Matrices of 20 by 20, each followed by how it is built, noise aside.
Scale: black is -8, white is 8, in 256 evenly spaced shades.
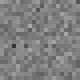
noise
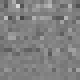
uneven rows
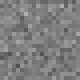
noise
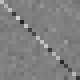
diagonal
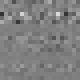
uneven rows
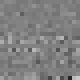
uneven rows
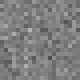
noise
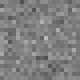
noise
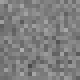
noise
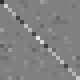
diagonal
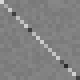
diagonal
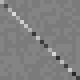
diagonal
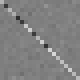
diagonal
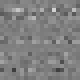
uneven rows
